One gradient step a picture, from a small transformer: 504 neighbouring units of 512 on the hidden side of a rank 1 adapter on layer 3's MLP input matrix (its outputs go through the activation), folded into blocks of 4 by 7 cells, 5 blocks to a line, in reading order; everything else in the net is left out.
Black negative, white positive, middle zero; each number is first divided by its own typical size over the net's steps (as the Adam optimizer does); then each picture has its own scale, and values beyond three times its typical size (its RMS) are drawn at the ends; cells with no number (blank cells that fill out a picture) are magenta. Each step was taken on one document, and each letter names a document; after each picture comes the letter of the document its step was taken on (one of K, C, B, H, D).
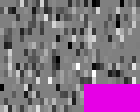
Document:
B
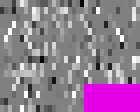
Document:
B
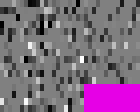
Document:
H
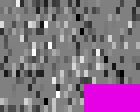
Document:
H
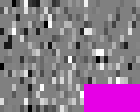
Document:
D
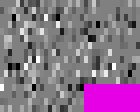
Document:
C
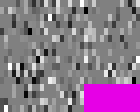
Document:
B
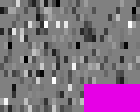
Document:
H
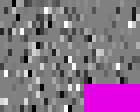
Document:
H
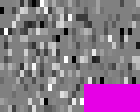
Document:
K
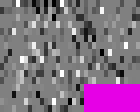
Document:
D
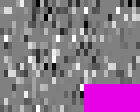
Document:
C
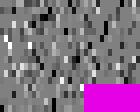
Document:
B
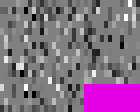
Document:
C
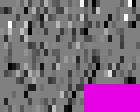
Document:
C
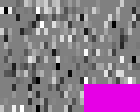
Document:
K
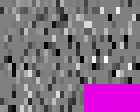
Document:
K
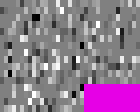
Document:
B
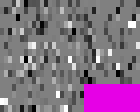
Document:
H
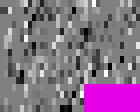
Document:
C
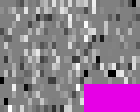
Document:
B
